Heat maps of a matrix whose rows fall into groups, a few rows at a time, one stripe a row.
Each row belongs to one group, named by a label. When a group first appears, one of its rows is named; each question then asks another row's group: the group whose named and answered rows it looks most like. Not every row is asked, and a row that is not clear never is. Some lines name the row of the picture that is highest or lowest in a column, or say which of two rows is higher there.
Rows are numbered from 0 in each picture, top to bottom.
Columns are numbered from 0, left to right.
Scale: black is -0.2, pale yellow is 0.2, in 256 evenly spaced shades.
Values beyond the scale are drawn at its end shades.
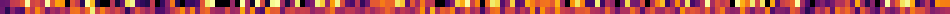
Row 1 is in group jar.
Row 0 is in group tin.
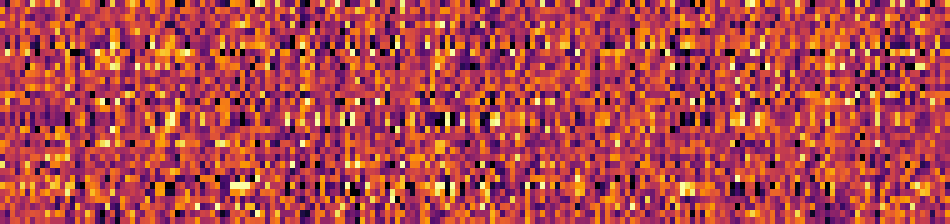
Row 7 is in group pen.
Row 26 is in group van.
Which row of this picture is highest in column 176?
29
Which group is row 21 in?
van
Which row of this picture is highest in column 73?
26
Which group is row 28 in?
pen
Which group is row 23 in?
van
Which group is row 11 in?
tin
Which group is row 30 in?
tin
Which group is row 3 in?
van
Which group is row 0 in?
tin
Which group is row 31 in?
tin
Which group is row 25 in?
tin
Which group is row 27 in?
van
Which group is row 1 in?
van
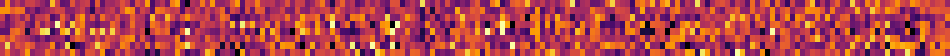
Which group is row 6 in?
pen
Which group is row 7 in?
tin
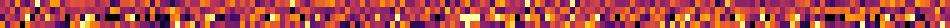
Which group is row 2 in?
tin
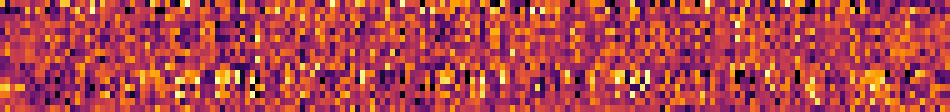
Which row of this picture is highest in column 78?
7
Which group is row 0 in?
van
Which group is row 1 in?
jar
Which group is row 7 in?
pen
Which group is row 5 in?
tin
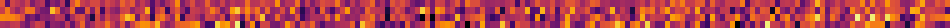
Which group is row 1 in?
van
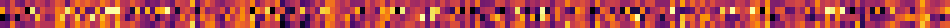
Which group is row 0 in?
jar
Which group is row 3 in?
jar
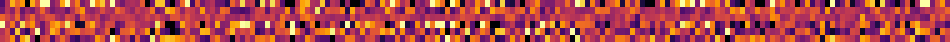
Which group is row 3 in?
van
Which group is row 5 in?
pen
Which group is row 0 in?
van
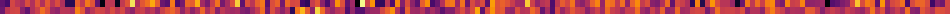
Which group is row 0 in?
tin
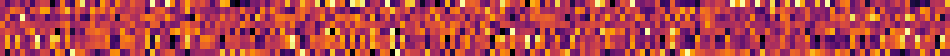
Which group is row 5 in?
pen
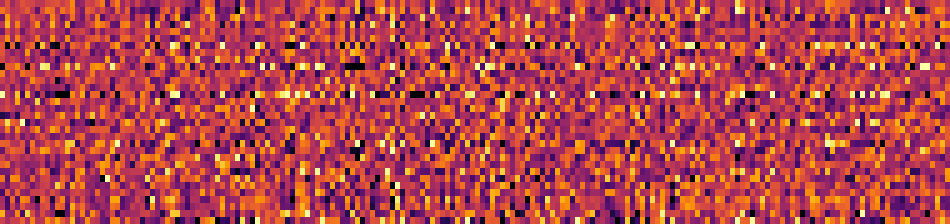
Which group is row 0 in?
tin
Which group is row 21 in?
van
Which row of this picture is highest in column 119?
24
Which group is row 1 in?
tin
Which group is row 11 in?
pen
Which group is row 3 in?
pen
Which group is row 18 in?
pen
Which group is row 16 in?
jar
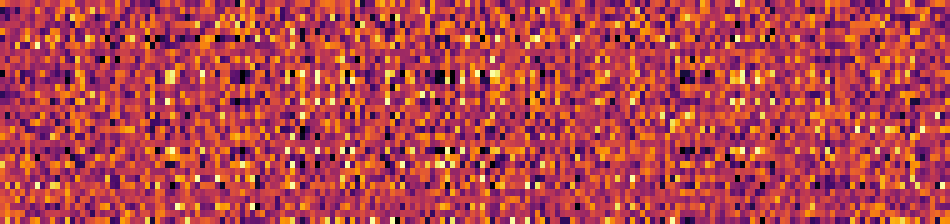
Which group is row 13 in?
jar
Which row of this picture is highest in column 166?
22
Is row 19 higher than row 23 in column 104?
Yes
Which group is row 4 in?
van
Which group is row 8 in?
tin
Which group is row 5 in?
tin
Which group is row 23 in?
van
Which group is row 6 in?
pen
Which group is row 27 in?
van
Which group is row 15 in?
tin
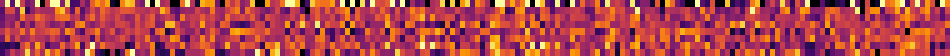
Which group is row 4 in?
van
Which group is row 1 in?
jar
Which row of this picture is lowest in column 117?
1
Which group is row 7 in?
tin
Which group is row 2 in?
jar
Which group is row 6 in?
jar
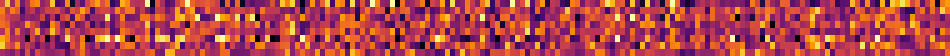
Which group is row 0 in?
pen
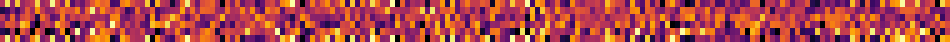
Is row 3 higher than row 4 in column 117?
Yes
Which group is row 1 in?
jar
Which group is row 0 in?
pen
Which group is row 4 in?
jar
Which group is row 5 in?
pen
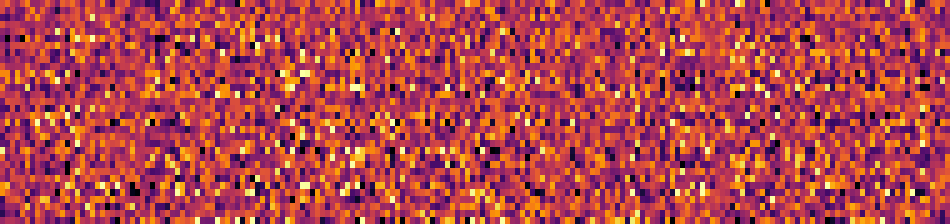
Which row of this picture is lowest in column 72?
26
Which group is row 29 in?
tin
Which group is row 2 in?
jar
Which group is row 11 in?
pen
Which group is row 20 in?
jar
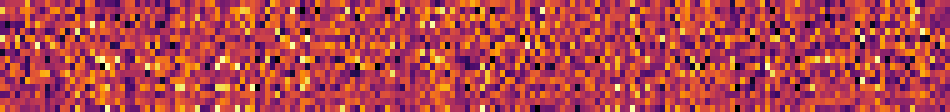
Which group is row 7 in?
jar
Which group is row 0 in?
tin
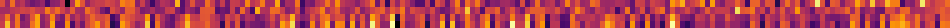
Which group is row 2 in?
pen
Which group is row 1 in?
tin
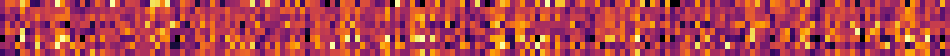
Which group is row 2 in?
jar
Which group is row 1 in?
jar
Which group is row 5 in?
jar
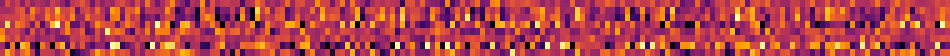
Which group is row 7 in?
pen
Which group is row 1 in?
tin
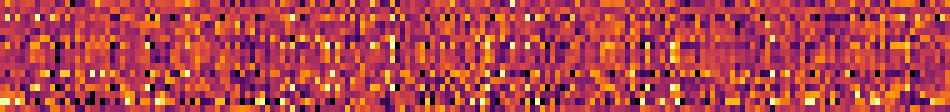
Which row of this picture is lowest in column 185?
14
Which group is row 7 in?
pen
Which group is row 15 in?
van
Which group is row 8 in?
pen
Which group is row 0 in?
pen
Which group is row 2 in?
pen
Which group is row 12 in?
pen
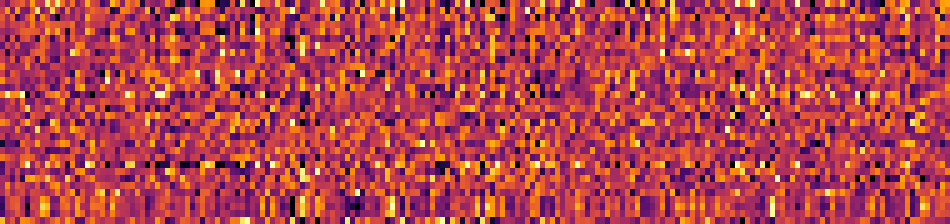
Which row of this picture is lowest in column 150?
25
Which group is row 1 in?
pen
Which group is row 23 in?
tin
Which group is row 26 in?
pen
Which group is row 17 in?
van
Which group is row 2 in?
pen
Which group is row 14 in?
jar
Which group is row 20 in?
jar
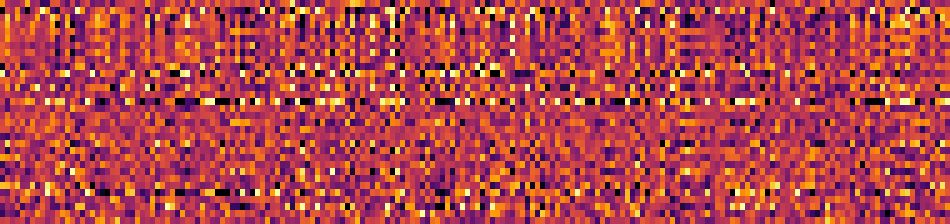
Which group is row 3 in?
pen
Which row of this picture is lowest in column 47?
14
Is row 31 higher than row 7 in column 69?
Yes
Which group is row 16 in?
pen
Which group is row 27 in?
tin
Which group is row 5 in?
pen
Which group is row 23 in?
jar
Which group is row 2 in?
pen
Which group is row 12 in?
pen
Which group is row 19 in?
jar
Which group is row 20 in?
pen
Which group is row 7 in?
pen
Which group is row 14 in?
tin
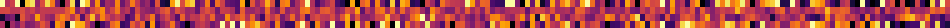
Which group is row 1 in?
tin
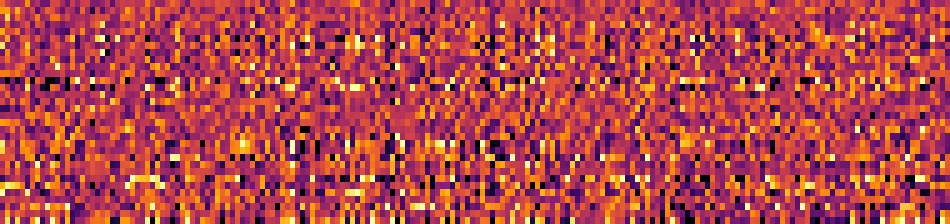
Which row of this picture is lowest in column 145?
22
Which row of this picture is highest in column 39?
22
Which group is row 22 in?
pen
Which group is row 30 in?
pen
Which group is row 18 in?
jar
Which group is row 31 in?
pen
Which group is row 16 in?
jar
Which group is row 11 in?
jar
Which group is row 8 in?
van
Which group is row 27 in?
van
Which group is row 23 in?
pen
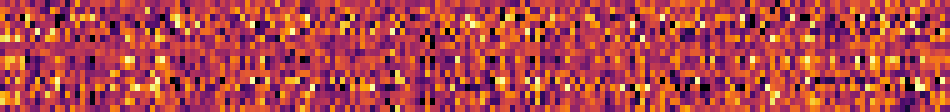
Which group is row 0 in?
jar
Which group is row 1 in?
van
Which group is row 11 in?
pen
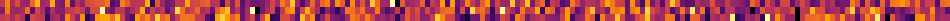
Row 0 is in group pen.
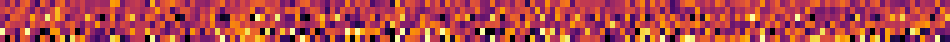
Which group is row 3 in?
van
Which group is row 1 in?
pen
